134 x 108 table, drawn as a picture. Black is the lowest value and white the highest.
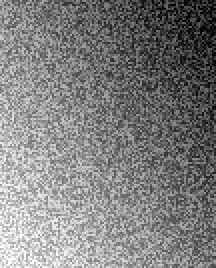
Grain: fine. Stripes: none. Slope: up to the bottom left. Ninth with the lowest average: top right. Average level on the scale: 50%. Ninth with the highest average: bottom left. Mirror symmetry: none. Odd rows or columns: none.
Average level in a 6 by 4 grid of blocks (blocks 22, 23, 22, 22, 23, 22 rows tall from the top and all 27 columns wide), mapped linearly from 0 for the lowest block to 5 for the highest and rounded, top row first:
3 2 1 0 | 3 2 1 0 | 4 3 2 1 | 4 3 2 1 | 5 4 3 2 | 5 4 3 2
